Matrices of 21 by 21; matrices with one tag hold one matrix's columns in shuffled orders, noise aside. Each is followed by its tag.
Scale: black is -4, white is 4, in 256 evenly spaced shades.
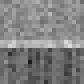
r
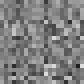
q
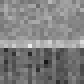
r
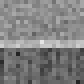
r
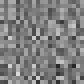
q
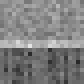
r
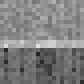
r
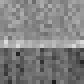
r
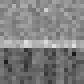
r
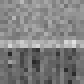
r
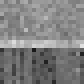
r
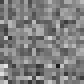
q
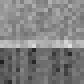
r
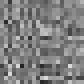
q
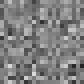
q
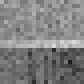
r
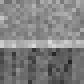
r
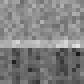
r
